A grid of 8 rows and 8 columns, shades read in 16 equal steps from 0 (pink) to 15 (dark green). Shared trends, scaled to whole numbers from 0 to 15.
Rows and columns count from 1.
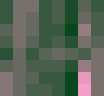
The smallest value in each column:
7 8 8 10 9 10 0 8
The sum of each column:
82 68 80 92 89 109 51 76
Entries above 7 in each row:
8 8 7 8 8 7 6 6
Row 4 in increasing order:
8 8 10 10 11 11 12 13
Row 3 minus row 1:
-2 0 1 0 1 1 -4 -1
